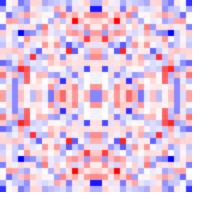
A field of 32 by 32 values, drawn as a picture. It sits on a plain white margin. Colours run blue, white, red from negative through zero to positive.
No regular stripes run through it. There is no overall slope. Its left and right halves mirror each other, and so do its top and bottom.
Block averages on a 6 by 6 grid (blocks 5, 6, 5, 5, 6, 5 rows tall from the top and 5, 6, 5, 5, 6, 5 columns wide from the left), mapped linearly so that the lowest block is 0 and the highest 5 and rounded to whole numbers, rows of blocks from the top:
035530 | 135531 | 533335 | 533335 | 135531 | 035530
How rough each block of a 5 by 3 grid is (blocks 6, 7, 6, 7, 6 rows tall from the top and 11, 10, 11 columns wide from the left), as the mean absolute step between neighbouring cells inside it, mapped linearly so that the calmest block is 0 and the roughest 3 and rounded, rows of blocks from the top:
2 3 2 | 2 3 2 | 2 0 2 | 2 3 2 | 2 3 2
